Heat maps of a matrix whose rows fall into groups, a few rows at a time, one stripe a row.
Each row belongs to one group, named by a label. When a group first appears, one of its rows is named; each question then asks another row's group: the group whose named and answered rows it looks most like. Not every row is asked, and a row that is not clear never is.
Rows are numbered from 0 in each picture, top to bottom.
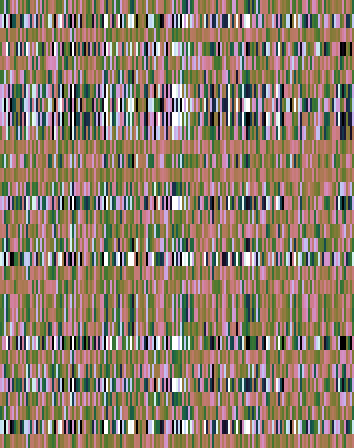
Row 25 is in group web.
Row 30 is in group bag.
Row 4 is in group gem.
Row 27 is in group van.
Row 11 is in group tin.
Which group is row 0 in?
tin
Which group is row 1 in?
bag
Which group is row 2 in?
web
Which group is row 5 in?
tin
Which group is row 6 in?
van
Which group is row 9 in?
van
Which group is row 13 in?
web
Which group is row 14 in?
van
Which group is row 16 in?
web
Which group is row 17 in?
tin
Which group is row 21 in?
tin
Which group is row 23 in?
tin
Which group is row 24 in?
van
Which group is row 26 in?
gem
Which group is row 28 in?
web
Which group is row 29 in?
tin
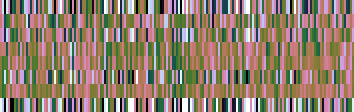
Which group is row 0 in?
bag
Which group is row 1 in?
gem
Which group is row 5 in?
tin
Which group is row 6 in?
web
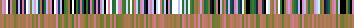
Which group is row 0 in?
van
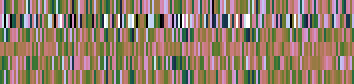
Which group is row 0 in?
gem
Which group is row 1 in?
bag
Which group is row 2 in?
tin
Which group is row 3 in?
gem
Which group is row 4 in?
web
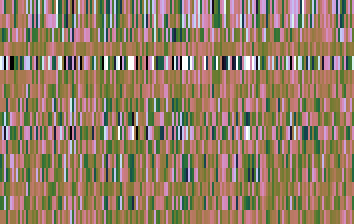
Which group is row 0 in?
gem
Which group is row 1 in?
gem
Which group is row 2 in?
web
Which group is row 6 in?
gem
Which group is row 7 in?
web
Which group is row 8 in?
tin
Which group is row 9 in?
bag
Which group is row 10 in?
web
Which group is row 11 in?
tin
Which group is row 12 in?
tin
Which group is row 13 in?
gem
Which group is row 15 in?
web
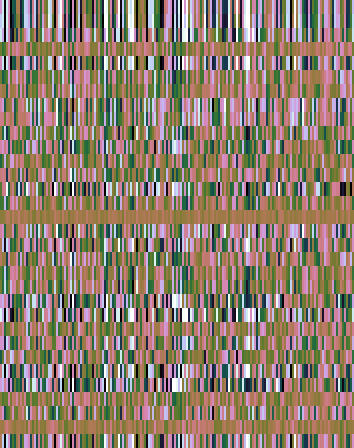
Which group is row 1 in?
bag
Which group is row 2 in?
bag
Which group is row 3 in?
web
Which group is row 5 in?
web
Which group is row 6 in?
web
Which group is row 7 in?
gem
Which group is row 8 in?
gem
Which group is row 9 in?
tin
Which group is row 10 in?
van
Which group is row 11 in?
tin
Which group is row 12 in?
web
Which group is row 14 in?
tin
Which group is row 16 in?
gem
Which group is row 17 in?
bag
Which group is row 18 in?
web
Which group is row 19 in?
tin
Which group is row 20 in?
tin
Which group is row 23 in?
gem
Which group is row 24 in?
bag
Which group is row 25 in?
tin
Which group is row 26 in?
bag
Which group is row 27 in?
van
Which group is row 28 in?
web
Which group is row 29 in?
gem
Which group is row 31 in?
bag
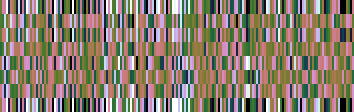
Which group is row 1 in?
tin
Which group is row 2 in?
van
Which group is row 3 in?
tin
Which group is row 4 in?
bag
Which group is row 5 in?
tin
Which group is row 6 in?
bag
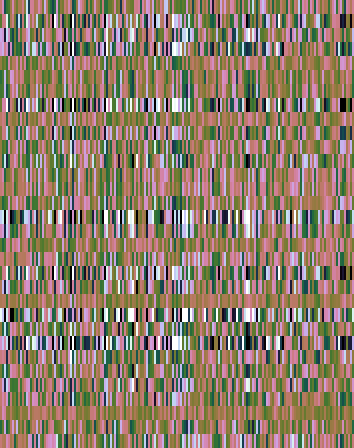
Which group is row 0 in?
gem
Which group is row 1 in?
van
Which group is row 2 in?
bag
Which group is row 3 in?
van
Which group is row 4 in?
web
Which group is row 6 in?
tin
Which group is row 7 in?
van
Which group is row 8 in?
web
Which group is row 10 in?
web
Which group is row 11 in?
tin
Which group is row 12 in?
gem
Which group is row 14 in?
web
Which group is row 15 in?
bag
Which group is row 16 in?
bag
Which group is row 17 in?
web
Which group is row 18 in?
gem
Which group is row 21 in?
web
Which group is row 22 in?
bag
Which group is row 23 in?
tin
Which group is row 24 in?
van
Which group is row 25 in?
web
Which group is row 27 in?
bag
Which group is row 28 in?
van
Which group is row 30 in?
tin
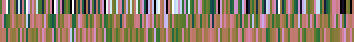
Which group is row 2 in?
web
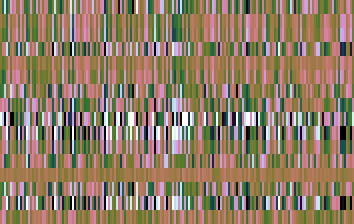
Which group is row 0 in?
tin
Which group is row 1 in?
web
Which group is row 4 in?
web
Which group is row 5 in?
web
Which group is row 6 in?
tin
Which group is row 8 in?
bag
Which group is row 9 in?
van
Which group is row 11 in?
gem
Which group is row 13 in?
tin
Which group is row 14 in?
van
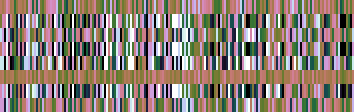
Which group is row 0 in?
gem
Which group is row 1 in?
van
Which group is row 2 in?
bag
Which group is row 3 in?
van
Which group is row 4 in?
bag
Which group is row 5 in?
gem
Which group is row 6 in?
van
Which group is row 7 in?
bag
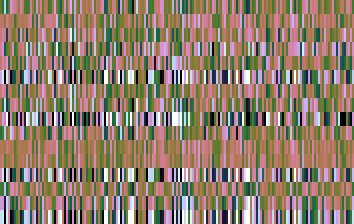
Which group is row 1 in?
gem
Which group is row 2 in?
web
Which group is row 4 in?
van
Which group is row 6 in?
web
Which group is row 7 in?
tin
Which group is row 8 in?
van
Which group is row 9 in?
tin
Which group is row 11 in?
gem
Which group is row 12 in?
bag
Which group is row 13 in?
tin
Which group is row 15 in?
bag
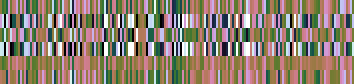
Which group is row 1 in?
bag
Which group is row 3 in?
bag
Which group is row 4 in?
web
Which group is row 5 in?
web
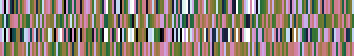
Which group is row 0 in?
bag
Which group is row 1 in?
tin
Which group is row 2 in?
bag
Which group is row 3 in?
gem
